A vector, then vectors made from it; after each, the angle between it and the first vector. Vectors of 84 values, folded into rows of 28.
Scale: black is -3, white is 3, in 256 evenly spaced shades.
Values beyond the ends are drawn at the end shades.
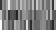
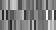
orthogonal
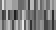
partly aligned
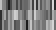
nearly opposite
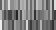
nearly parallel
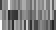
nearly parallel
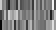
nearly opposite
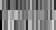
nearly opposite
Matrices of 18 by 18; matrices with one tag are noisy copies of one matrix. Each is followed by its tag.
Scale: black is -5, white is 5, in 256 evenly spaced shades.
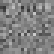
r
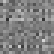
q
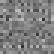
q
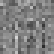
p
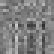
p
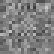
r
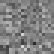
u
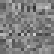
r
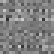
q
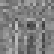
p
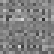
q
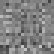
u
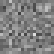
r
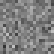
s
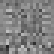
u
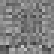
u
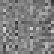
s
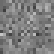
r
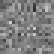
r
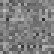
q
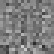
u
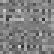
q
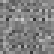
q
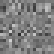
r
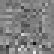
u
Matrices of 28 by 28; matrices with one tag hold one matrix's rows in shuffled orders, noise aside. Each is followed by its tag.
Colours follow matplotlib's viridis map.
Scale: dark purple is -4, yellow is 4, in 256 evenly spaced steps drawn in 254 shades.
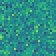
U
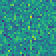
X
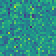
X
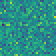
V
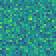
V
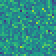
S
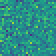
U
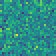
V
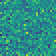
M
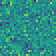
M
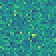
X
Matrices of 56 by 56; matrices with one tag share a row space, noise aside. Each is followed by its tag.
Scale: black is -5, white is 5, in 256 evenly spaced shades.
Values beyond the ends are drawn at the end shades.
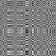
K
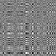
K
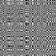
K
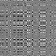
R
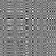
K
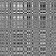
R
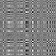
K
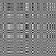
K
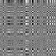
K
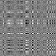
K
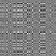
R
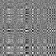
K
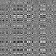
R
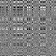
R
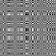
K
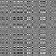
R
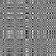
K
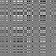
R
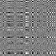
K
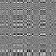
R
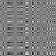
K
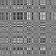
R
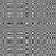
K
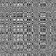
R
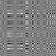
K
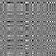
K
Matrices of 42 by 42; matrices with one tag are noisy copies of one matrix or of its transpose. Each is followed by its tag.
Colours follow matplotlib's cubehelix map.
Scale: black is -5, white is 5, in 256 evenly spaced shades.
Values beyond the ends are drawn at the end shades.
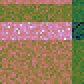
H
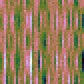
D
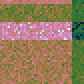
H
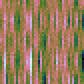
D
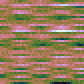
D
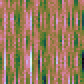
D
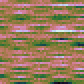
D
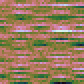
D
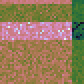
H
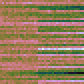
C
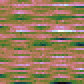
D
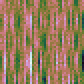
D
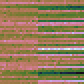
C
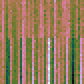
C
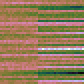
C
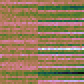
C
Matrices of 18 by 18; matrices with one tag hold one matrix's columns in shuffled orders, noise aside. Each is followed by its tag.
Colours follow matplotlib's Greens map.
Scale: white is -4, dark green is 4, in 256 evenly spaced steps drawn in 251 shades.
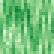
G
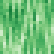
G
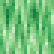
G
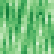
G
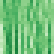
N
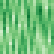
G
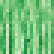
N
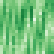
G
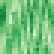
G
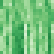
N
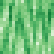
G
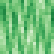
G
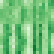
N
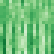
N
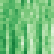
N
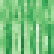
N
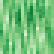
G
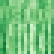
N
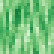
G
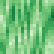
G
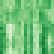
N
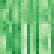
N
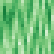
G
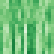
N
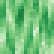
G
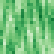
G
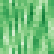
G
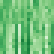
N
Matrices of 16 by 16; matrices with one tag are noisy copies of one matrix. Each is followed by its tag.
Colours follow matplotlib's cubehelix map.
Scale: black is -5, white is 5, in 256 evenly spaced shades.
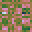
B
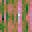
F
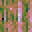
F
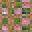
B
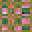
B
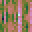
F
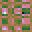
B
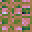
B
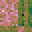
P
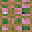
B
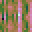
F
